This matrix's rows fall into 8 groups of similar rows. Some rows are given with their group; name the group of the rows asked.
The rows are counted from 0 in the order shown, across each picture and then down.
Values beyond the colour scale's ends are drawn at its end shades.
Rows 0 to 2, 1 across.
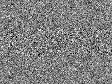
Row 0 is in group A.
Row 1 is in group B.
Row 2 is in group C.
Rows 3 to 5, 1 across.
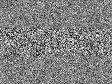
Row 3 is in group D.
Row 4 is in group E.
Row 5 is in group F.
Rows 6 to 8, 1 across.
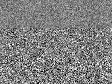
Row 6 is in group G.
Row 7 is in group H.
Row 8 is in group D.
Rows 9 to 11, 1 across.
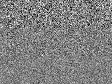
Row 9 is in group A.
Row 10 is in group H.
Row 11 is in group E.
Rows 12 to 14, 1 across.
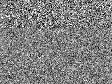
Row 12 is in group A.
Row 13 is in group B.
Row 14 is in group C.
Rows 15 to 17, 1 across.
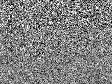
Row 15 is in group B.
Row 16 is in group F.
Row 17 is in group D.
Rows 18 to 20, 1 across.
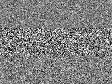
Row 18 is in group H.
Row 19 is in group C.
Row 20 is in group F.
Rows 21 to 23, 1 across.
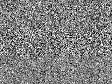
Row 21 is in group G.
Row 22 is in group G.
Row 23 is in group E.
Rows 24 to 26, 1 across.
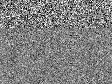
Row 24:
A
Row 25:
E
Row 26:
H
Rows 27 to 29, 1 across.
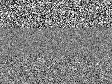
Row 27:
E
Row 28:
B
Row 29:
D
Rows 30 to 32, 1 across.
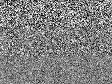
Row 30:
F
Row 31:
B
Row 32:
F
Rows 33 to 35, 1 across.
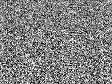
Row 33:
F
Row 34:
F
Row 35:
G
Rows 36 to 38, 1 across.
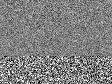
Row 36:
F
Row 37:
D
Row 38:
B
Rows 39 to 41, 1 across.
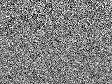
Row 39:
A
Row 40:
D
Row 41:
C
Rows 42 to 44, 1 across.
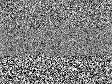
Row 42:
G
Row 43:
F
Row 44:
C
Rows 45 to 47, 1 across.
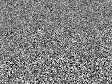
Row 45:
F
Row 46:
D
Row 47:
B
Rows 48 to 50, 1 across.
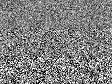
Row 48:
G
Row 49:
H
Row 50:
E
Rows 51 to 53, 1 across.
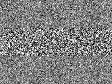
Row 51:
G
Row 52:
B
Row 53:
G
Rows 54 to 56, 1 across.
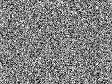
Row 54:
B
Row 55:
G
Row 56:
G
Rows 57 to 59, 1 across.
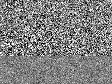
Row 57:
F
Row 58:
A
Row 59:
E
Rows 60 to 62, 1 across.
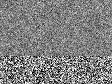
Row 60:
D
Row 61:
A
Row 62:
F
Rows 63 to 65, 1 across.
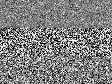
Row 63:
E
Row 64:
G
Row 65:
C
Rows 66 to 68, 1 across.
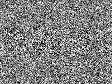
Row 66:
E
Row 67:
F
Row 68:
G
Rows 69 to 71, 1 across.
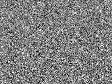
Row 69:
D
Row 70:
B
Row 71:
H
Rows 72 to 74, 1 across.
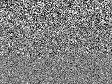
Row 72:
D
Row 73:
B
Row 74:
B
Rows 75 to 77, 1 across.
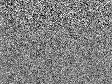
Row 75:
F
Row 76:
E
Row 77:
A
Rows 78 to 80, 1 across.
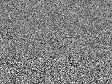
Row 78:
C
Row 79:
G
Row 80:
E
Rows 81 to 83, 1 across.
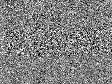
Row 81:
F
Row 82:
B
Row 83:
E
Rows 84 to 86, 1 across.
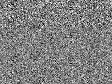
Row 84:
H
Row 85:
G
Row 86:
H
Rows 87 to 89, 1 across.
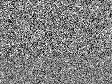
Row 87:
C
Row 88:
A
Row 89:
F
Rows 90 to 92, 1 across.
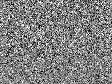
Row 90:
B
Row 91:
A
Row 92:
D
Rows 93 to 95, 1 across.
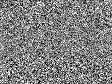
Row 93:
D
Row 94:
F
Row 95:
B
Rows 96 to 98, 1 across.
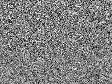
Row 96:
C
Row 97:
C
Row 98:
D
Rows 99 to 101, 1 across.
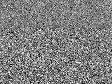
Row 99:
A
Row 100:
B
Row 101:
C
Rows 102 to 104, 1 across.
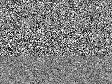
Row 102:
E
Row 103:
C
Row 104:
D
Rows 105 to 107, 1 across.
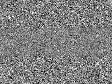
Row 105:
H
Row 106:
E
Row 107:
D
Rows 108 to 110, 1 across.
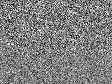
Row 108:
C
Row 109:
E
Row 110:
A
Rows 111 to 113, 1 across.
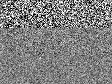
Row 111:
A
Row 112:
F
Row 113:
G
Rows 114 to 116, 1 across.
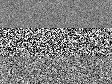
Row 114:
B
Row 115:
C
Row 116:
B
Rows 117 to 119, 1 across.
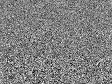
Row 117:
H
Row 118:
A
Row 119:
F
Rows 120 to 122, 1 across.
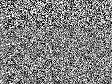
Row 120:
A
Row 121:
A
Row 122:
A
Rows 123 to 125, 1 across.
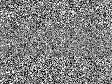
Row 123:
E
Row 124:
A
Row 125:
A
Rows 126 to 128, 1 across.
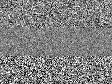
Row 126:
D
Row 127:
A
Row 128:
A
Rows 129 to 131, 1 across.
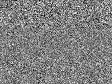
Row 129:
D
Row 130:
H
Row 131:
E
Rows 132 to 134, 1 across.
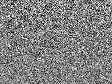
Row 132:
A
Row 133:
H
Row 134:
D
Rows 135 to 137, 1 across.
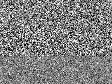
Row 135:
B
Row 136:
C
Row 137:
C
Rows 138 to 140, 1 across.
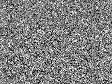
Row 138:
B
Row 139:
D
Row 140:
F
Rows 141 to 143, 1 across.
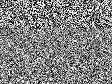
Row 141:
D
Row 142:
D
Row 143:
B
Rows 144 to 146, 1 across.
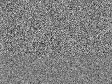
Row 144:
G
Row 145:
F
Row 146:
B
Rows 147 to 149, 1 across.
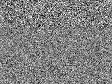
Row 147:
F
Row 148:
D
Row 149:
G
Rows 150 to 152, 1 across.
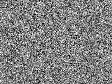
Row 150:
D
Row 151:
E
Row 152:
F
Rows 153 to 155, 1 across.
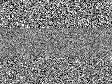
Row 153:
B
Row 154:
G
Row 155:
H
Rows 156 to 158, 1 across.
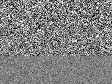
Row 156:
B
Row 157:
D
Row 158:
A
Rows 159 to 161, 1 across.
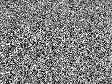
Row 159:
E
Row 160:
A
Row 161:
A
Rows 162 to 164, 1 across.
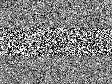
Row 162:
D
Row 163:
B
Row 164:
E
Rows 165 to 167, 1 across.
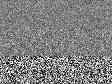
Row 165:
C
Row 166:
A
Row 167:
E
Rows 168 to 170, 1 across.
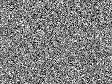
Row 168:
B
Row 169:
D
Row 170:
H
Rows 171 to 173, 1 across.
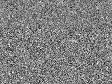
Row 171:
B
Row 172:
C
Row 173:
H
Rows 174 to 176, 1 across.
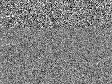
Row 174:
A
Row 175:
A
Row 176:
F
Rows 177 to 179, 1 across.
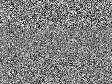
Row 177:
B
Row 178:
B
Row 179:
H
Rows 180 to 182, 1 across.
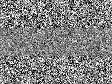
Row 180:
A
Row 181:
D
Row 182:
E
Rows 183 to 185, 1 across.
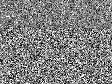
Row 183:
A
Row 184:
G
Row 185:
H
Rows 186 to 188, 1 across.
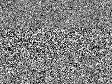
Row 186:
G
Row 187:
C
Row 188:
E
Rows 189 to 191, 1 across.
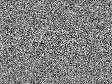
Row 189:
C
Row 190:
F
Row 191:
G
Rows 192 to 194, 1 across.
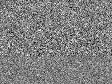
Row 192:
E
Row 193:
B
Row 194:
C
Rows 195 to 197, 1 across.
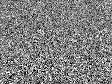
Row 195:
A
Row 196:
D
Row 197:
A
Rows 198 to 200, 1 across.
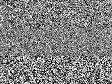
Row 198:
F
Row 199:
A
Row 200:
D
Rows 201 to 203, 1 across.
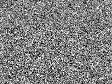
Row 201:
D
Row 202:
F
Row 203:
C
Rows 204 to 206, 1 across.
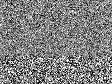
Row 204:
F
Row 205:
G
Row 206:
E
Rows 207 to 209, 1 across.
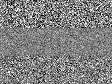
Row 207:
F
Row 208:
E
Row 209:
E
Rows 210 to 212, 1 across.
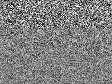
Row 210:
C
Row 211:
D
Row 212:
F
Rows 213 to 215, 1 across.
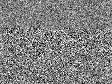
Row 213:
G
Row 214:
F
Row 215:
C
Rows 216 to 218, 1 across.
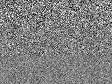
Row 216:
E
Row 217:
H
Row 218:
G
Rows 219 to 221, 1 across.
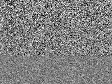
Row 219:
F
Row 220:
F
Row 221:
H
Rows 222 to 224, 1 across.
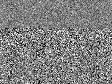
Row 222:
B
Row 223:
E
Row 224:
B
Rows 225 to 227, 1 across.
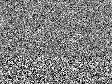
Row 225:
F
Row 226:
C
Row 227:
C
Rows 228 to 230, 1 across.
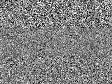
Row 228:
D
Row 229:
E
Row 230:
B
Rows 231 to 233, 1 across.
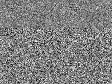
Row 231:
E
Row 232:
D
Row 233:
G
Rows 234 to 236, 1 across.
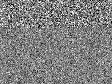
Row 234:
B
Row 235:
G
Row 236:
A
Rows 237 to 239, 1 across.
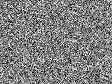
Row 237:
C
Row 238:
C
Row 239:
D
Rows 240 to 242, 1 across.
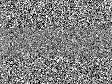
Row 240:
A
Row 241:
B
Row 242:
B
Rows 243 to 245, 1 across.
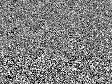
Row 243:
H
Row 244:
H
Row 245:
C
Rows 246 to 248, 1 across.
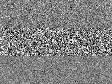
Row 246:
A
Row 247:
B
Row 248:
D
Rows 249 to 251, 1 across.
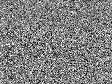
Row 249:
B
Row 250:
A
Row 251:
F
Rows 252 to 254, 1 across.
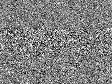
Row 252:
H
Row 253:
F
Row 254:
E
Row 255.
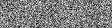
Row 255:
G
